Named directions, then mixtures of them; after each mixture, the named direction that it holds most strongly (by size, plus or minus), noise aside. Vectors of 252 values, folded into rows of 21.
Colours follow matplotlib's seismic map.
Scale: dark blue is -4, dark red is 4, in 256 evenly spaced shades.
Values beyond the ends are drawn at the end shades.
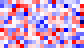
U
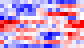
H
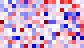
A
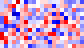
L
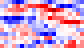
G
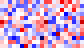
A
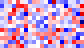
U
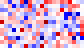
A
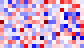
A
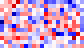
A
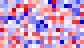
U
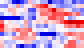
G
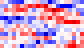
G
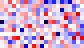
A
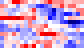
G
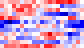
H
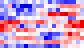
H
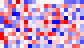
L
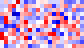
L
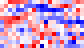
G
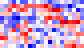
G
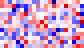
U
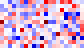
A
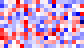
U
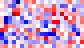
L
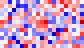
U
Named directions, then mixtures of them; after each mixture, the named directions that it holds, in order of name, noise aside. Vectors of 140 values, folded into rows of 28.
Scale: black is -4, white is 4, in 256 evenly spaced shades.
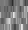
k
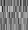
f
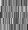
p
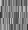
p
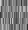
p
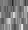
k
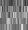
f, k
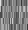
p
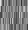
p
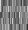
f, p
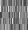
f, p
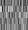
f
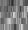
k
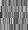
p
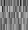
f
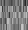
f, k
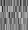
f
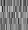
f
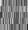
p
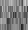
f, k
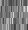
k, p
